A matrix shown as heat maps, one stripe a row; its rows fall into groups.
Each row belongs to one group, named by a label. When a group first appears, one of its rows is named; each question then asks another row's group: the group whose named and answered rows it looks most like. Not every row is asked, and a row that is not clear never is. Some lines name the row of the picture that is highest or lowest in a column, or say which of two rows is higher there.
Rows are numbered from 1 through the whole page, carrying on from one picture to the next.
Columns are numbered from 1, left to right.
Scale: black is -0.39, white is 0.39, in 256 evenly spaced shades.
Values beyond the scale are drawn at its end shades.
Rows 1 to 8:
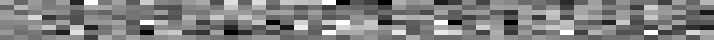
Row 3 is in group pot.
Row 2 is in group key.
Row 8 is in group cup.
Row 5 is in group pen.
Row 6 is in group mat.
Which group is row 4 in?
key
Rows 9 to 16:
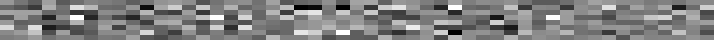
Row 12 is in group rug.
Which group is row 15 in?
pen
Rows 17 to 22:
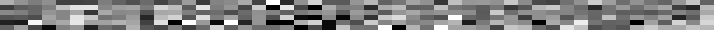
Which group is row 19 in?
cup
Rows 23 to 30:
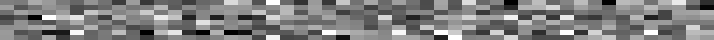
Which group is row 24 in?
pot
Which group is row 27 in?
rug
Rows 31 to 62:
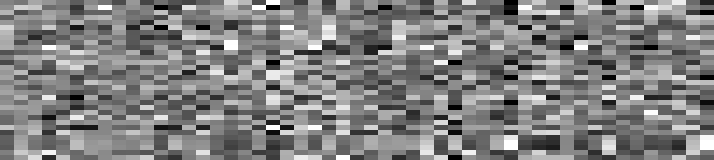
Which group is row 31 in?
pot
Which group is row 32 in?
key
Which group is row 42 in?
mat
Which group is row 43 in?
pen
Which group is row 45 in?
rug
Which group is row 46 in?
pot
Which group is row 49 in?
pen
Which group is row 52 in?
pen
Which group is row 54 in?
rug
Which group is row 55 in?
pen
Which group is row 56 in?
pen
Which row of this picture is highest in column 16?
45
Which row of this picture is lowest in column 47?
40
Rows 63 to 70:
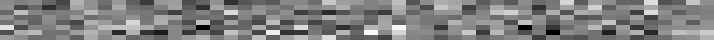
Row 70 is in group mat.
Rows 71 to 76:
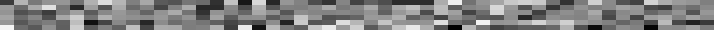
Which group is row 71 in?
key
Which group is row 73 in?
cup
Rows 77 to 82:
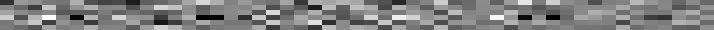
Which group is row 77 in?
rug
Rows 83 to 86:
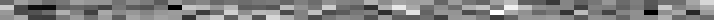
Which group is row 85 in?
cup
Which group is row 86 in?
rug
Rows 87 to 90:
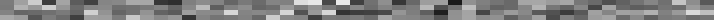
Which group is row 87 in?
pen
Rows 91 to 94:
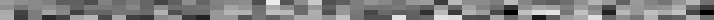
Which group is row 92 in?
pot
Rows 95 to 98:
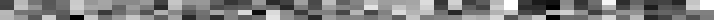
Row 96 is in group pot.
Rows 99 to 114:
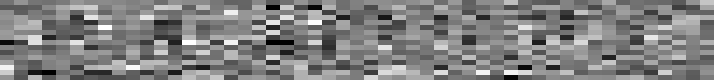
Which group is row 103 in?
pen
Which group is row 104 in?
key
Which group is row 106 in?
key
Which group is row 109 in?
rug
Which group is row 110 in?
pot
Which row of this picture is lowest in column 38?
112
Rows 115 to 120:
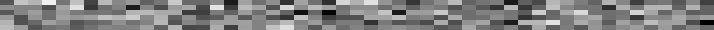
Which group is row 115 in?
mat
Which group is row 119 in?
pot
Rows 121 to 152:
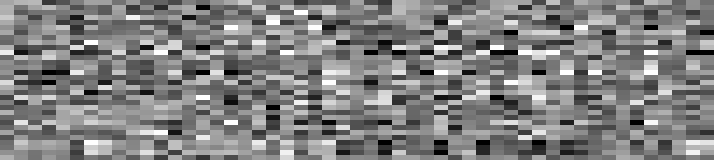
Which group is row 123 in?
mat
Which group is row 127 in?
pot
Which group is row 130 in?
cup
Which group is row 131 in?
pot
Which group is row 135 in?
cup
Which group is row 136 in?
rug
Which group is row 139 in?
mat
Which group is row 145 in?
key
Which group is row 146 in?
pen
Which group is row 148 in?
rug
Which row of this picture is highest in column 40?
131
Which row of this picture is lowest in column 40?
124
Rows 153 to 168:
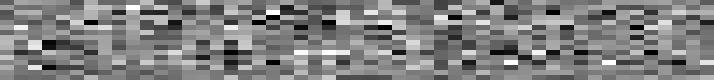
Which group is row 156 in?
pen
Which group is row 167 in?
mat
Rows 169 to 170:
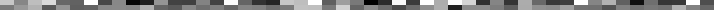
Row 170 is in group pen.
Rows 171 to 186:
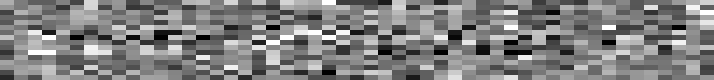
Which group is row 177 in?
pen
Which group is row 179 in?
pot
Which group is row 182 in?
rug
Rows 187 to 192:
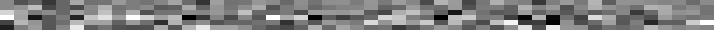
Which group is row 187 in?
cup
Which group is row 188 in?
key
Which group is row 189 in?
key
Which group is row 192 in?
rug
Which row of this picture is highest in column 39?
190
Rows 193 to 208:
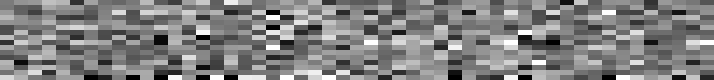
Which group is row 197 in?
mat
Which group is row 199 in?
rug
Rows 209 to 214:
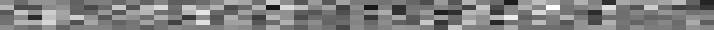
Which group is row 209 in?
pot
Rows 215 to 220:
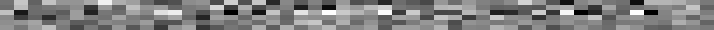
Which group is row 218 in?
cup
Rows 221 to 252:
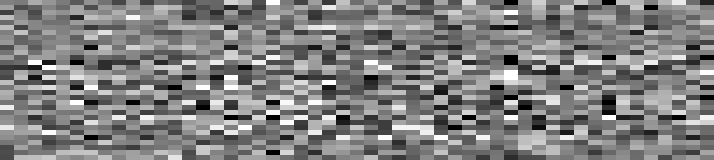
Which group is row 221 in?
pot
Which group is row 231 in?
key
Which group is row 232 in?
pot
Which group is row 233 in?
key
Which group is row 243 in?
pot
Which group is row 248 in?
mat
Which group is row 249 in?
key
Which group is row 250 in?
rug
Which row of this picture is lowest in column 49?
244
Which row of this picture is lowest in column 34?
244
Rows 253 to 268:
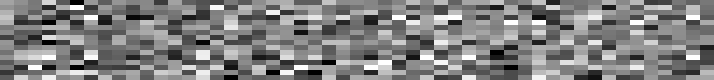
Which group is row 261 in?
cup
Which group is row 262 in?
pot
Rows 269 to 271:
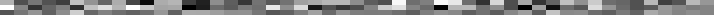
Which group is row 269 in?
cup
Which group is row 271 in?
rug
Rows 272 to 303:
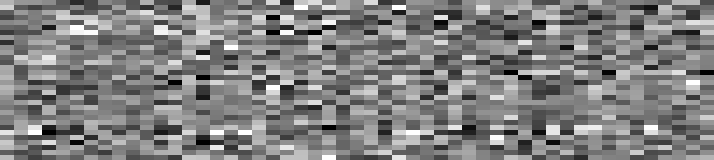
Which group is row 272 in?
pen
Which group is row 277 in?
rug
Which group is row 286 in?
pot
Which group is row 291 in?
cup
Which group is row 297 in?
key
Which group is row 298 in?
key
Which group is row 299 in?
cup
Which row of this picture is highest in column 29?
273
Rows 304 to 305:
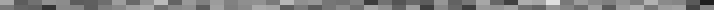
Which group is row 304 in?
pot
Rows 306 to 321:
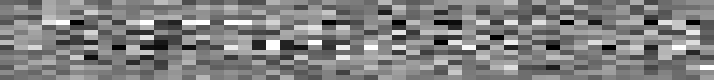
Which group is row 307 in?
key
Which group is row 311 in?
pen
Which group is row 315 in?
pot
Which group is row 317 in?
mat
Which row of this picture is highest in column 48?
310
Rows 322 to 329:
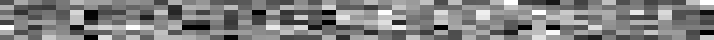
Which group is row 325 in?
mat
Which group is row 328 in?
pot
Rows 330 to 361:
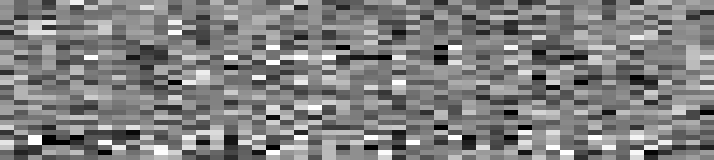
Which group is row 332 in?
pot
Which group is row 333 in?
cup
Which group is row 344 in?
rug
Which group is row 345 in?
mat
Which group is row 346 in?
mat
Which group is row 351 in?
pen
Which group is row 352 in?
pot
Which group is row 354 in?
pen
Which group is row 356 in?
rug
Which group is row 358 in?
key
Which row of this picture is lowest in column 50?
333
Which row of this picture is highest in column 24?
341
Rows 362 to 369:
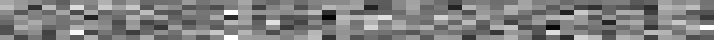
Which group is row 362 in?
key
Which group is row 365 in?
mat
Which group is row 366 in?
pot
